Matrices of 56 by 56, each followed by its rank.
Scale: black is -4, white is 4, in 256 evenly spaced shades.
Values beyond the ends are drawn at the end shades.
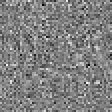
ten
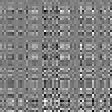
two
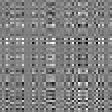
two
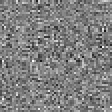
ten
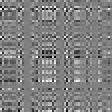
two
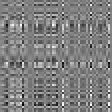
two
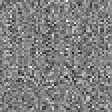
ten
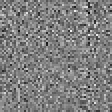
ten
